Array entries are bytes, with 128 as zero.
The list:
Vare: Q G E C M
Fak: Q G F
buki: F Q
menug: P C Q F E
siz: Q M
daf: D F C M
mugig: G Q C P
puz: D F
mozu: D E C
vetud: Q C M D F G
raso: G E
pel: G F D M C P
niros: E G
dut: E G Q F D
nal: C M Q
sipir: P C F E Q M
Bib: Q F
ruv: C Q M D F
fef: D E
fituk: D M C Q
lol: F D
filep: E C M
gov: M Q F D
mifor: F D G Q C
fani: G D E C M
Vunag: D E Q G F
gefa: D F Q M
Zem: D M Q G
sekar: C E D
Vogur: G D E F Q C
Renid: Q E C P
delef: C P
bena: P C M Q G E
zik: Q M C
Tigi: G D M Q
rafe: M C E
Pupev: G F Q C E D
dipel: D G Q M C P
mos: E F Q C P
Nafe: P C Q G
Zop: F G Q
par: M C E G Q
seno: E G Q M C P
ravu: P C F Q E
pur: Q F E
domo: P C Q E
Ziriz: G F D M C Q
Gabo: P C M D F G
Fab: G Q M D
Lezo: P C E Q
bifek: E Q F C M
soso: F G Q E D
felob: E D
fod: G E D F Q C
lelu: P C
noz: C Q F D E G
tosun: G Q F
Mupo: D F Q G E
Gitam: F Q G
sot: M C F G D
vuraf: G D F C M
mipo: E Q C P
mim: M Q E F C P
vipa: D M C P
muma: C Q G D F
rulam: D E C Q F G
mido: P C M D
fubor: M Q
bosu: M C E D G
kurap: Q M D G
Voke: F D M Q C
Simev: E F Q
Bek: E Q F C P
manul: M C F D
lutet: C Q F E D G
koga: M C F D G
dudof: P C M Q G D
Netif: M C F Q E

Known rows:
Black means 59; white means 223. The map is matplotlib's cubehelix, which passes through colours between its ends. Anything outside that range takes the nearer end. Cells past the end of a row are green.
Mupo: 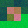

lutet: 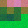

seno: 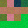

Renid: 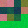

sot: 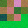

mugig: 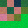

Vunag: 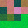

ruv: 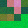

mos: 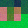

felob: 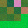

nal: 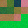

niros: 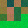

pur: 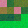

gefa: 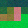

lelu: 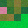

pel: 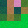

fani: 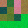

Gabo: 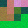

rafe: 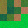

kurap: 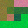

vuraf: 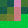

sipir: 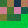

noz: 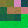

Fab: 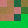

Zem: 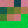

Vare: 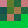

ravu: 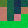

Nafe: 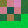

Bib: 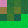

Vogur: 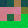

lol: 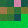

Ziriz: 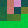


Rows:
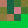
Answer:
siz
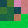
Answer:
bosu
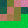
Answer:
vetud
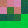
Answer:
menug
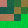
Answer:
filep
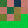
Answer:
dipel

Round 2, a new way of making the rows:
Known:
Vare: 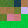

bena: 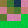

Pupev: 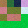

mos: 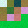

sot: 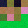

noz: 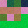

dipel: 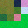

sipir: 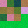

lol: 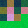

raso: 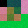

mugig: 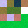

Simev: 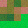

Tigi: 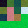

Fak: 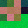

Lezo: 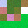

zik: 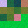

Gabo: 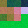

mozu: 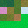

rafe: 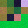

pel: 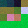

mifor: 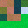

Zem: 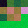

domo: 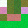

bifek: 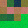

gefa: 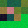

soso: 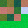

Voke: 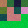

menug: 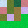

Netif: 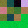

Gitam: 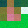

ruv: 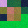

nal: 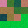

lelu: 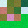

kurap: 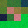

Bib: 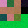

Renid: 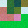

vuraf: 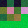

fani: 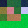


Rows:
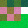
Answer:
rulam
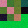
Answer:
siz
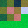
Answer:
Fab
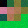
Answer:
Vunag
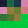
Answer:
Mupo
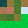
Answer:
Zop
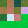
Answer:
dudof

